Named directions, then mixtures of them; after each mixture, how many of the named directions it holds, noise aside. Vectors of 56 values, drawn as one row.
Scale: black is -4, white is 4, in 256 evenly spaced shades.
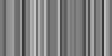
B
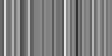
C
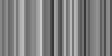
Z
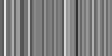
one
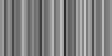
three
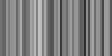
two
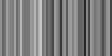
two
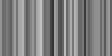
one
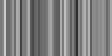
three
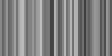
one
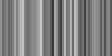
one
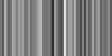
two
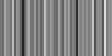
three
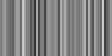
one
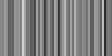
two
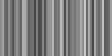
three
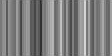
two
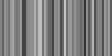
three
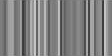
one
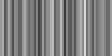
three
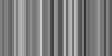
one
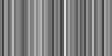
three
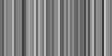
two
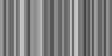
two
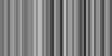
three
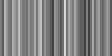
three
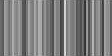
three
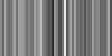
two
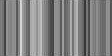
three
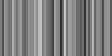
three
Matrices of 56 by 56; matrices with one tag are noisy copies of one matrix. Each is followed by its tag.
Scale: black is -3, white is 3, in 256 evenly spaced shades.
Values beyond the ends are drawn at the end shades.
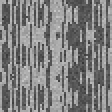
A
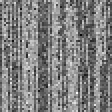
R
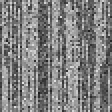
R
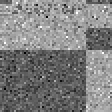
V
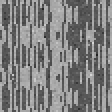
A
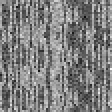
A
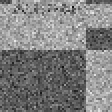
V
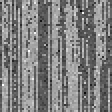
R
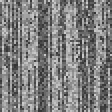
R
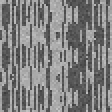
A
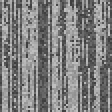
R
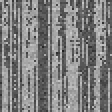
R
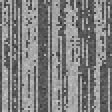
R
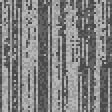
R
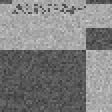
V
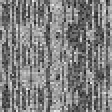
A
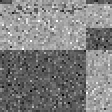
V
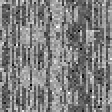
A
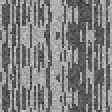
A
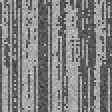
R
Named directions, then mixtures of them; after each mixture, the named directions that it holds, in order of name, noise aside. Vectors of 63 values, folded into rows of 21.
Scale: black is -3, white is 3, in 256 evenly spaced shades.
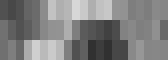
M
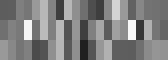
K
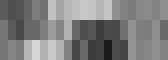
M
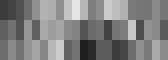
K, M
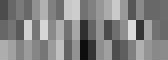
K, M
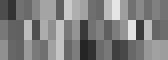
K, M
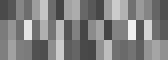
K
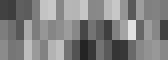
K, M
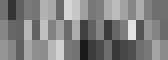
K, M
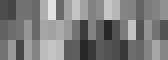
K, M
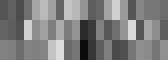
K, M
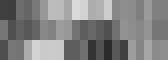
M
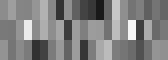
K, M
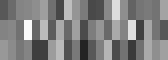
K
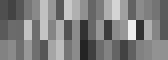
K, M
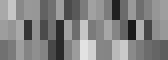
K, M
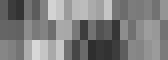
M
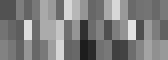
K, M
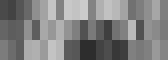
K, M
